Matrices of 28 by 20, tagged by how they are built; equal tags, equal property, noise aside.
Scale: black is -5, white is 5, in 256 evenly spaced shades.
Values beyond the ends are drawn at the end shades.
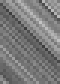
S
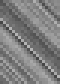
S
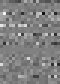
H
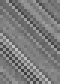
S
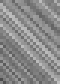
S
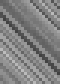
S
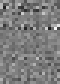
H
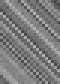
S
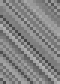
S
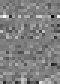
H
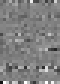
H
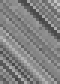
S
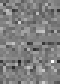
H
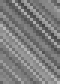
S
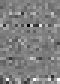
H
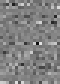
H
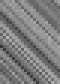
S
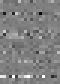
H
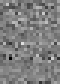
H
